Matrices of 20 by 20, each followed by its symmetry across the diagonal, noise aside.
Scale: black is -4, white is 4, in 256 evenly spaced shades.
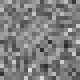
symmetric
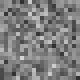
neither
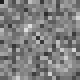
symmetric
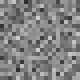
symmetric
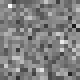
neither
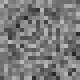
symmetric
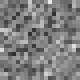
symmetric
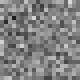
neither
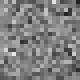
neither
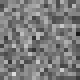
neither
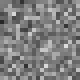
symmetric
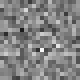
neither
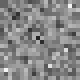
symmetric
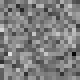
neither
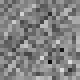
symmetric
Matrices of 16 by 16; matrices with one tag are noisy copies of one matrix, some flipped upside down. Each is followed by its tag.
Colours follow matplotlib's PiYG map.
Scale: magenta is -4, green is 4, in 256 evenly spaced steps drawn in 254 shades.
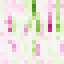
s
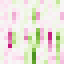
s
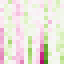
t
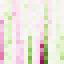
t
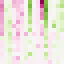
t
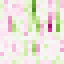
s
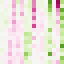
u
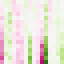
t
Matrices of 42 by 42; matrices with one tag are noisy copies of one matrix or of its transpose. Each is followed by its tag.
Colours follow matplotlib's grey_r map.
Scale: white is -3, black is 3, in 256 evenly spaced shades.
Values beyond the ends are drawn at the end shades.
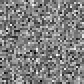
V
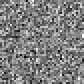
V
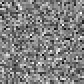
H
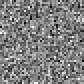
V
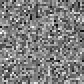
V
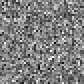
H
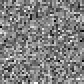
V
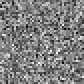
H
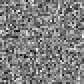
V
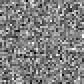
V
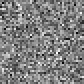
H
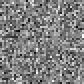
V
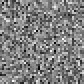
H
